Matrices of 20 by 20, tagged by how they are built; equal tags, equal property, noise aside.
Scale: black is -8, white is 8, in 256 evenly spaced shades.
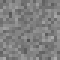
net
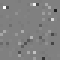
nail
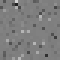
nail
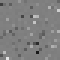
nail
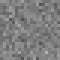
net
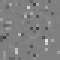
nail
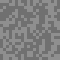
net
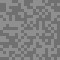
net
